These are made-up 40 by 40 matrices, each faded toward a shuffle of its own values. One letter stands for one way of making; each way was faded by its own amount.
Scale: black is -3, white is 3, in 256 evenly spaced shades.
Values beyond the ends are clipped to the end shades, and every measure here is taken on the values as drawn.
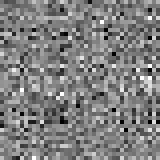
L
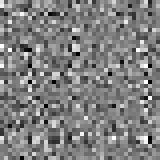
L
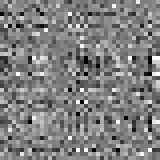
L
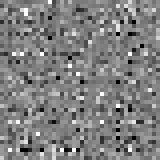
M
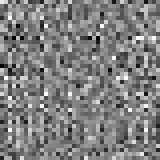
L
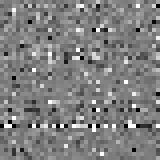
M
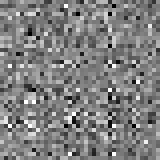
L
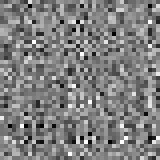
L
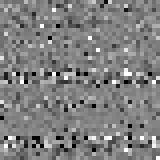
M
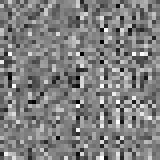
L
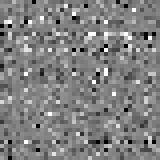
M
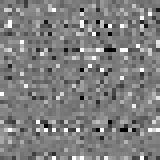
M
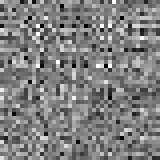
L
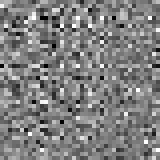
L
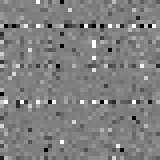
M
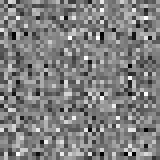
L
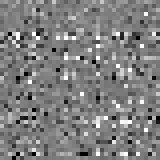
M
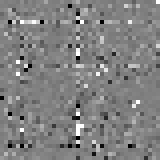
M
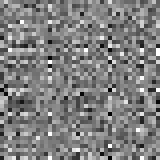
L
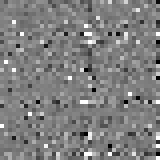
M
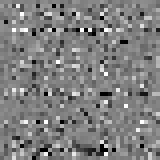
M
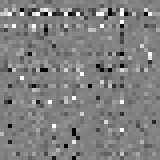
M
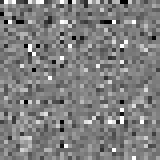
M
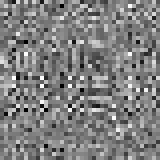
L
